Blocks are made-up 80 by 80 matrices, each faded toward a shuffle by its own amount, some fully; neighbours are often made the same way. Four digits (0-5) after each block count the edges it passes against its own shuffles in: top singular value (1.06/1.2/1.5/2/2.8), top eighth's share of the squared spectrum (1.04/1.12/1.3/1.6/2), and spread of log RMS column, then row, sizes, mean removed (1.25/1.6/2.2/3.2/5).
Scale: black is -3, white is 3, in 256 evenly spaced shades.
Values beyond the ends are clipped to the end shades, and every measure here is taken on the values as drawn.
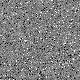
0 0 0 0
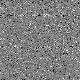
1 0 0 0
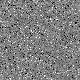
0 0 0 0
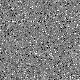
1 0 0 1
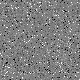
2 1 0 0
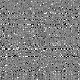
4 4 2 3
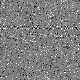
3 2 0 1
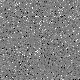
1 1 0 0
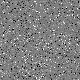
0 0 0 0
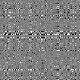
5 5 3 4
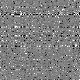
4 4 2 3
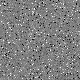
0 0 0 0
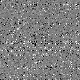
4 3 1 2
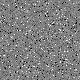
1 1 0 0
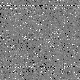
3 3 1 2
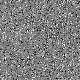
2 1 0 0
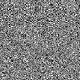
4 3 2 2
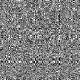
4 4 2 2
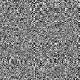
4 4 3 3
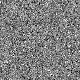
2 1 0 0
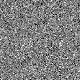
3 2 1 0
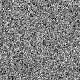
2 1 0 0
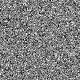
2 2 0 0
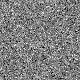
1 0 0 0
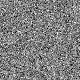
1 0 0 0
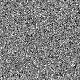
2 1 0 0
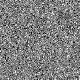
3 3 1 1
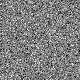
2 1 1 0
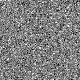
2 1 0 0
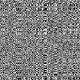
4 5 3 3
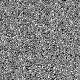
2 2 0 0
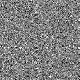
3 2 1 1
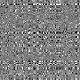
5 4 3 3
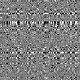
5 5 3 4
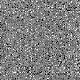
4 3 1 1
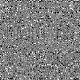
4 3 1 2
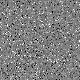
2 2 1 0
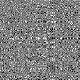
4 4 2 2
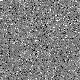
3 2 0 1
